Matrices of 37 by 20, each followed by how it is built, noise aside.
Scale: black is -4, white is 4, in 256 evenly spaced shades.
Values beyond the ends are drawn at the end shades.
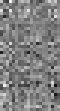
low rank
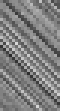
Toeplitz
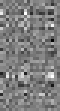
low rank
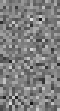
low rank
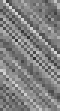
Toeplitz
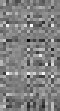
low rank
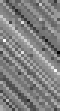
Toeplitz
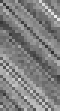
Toeplitz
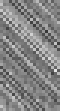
Toeplitz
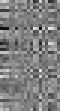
low rank
